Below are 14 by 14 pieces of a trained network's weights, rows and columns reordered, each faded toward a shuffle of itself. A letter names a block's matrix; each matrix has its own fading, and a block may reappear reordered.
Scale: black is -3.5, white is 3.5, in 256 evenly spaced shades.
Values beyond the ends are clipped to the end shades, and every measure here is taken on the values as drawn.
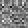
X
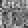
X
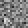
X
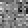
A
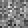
X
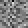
X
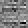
A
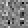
A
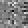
A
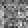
A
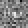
A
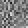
X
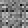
A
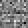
A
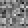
X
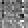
A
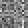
X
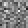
X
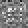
A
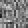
X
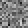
X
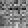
A
